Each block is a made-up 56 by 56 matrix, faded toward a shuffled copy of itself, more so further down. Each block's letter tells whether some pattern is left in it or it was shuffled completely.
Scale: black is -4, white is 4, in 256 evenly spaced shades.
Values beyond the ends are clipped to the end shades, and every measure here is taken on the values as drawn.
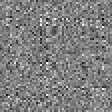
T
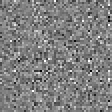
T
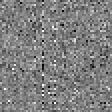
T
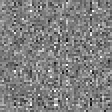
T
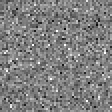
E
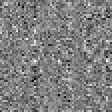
T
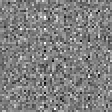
T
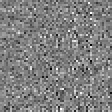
T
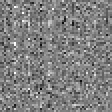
T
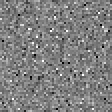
E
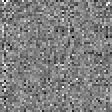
T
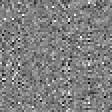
T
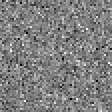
E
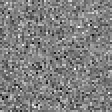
E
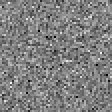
E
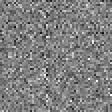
T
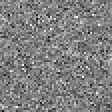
E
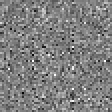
T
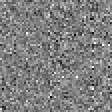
T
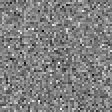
E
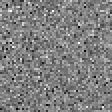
E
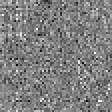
T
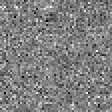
T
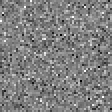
E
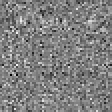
T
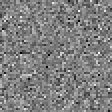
T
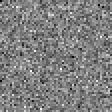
E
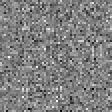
T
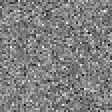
E
